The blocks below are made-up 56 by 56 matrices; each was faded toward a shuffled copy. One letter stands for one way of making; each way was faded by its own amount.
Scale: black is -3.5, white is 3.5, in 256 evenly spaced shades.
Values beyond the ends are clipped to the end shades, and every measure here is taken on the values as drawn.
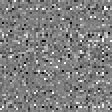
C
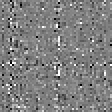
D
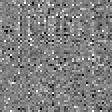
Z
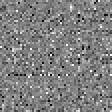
C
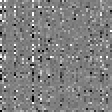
D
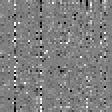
D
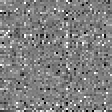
C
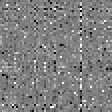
Z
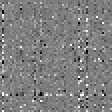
D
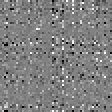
D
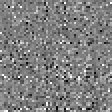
C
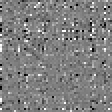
D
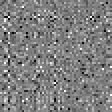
Z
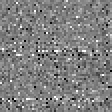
C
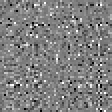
Z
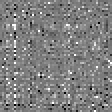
Z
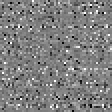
C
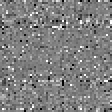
C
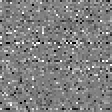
C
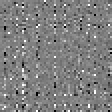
D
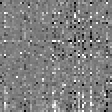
D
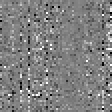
D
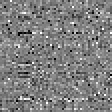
C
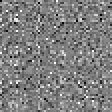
Z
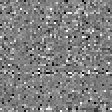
C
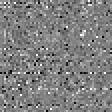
C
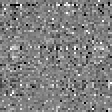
C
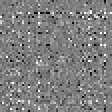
D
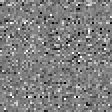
C
